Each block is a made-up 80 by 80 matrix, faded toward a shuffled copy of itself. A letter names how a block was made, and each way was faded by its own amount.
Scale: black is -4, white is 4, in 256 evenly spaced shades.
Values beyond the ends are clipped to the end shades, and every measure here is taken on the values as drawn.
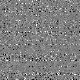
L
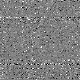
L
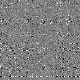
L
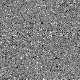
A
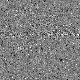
A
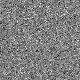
A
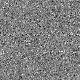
A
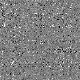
L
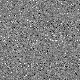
A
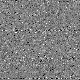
A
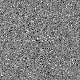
A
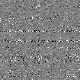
L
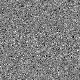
A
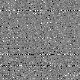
L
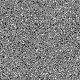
A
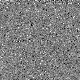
A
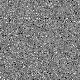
A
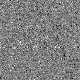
A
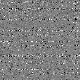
L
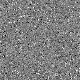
A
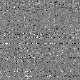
L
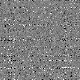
L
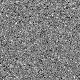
A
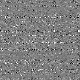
L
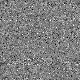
A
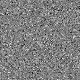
A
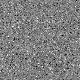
A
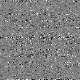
L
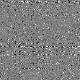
L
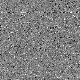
A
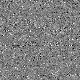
A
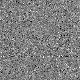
A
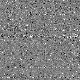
L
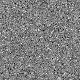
A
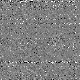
L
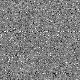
A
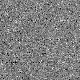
A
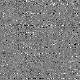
L
